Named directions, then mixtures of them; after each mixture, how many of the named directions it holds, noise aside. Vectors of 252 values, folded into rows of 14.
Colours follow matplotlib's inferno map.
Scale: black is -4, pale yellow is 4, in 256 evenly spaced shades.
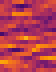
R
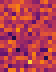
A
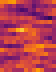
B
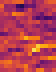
two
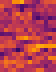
three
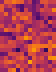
three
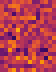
one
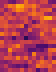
three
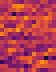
two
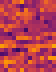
two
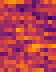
three
